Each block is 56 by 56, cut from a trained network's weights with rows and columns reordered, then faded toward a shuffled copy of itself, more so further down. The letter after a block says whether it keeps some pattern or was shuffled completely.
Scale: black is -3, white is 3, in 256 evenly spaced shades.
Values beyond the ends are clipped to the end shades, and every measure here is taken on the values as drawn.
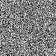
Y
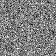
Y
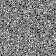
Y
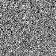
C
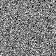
Y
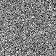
Y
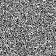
Y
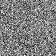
Y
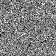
Y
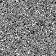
Y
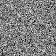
Y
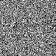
C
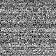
C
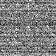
C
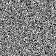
Y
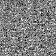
C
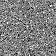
Y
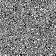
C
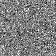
Y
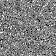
Y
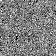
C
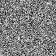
Y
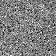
Y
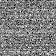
C
